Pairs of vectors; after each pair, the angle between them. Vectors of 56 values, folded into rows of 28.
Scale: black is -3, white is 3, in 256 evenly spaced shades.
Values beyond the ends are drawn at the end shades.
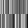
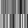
partly aligned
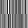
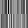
nearly opposite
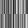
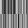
partly aligned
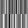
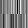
partly opposed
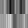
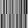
orthogonal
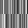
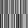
orthogonal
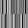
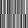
nearly opposite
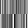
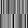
nearly opposite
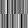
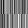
partly aligned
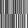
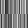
partly aligned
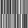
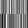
partly opposed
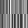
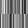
partly opposed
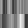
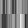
nearly parallel
